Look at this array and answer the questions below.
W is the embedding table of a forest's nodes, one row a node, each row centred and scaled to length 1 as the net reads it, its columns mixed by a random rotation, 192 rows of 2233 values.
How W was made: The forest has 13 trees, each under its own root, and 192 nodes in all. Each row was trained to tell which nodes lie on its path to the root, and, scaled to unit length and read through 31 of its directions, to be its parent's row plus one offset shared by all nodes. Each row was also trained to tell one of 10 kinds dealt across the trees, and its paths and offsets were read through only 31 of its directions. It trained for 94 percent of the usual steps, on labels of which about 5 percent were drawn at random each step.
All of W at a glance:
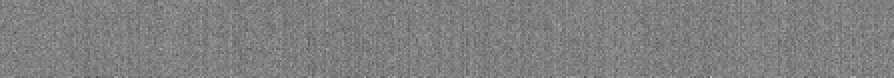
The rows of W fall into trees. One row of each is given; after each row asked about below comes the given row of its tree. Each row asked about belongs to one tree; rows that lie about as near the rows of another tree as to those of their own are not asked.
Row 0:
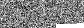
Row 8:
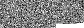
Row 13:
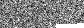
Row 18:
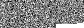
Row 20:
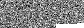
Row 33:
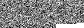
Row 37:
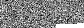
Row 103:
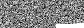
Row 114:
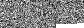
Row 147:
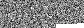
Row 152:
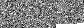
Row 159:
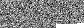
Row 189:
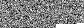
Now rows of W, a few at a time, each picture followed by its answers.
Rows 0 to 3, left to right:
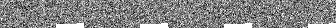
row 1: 147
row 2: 189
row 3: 103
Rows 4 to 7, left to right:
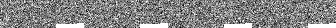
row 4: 103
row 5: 103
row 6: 152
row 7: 147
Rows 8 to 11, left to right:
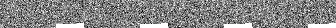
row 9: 0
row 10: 20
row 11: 189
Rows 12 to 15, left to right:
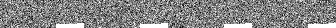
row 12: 147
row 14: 152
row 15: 18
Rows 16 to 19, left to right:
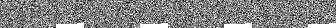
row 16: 13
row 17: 8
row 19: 37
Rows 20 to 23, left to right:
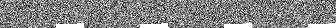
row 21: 20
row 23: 18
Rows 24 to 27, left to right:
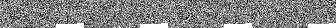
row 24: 114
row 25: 20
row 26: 114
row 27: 159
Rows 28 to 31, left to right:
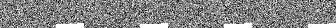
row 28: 37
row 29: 8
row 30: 33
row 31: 8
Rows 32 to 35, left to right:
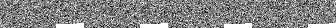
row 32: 103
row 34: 159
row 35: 0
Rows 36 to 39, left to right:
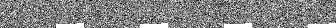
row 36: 8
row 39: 37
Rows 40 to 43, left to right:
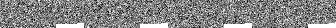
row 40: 13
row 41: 13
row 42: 114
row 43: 33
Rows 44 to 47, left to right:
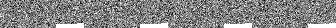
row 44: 18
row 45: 13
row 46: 159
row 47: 152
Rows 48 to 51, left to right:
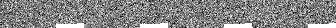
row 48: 159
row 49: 0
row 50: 189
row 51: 189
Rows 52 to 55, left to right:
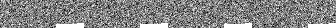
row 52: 189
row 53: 152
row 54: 159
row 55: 0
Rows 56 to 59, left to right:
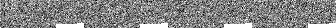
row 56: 159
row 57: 20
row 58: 18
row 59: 8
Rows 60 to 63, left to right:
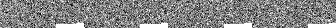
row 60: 114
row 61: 37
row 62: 0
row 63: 159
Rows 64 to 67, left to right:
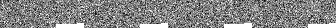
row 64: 18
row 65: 159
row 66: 0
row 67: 152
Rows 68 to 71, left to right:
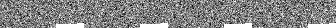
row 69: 0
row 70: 152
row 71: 114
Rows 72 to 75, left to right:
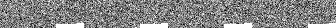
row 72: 8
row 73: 13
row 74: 33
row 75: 103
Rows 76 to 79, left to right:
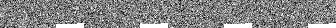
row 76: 18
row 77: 159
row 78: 152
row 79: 147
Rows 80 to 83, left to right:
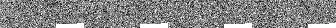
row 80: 114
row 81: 159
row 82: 189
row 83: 18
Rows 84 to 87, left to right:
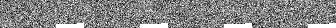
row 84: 33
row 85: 152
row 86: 20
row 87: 20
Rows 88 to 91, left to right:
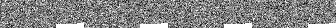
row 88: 13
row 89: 114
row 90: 20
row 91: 0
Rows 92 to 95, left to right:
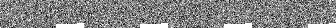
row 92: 189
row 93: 159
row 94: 13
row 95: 189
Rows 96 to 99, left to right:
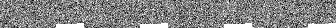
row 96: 189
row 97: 0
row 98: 152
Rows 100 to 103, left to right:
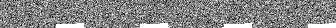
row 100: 18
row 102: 18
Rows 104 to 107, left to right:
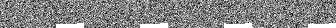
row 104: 189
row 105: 0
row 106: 159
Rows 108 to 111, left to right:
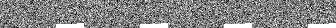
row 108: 189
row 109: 114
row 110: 189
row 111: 114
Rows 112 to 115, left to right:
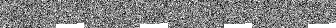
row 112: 13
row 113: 8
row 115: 18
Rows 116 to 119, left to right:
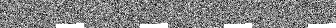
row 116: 33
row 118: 37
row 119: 189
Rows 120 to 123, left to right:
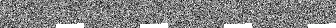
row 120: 152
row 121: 152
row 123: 103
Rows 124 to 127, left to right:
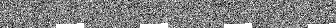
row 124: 152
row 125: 189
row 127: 20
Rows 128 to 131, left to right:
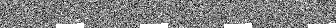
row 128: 159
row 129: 37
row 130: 147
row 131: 20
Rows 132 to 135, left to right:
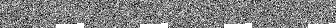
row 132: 20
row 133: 18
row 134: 8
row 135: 18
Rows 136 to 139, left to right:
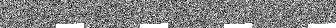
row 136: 114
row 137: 13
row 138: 18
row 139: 13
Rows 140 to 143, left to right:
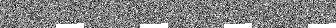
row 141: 189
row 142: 8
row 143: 13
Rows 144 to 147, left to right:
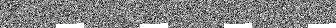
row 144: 18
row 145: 18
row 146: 159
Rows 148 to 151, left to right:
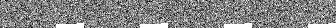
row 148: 33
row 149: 33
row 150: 33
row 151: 33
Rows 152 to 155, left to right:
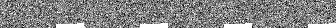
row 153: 114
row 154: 152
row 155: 33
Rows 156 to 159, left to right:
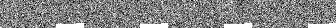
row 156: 114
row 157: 159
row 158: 152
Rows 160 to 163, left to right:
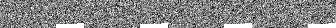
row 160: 147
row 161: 13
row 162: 189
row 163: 103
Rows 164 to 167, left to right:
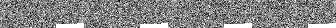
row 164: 152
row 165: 37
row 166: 114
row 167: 0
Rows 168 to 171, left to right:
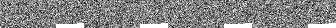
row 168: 103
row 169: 152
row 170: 8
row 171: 103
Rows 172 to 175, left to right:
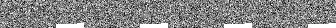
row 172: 13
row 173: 114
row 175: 0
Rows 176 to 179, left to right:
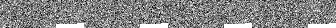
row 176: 13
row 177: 114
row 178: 147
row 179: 152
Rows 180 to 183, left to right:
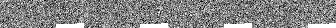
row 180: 189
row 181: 18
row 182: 114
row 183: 13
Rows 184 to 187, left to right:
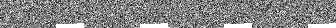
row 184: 103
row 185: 147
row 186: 114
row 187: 0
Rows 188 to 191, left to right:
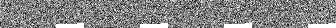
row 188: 37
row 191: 33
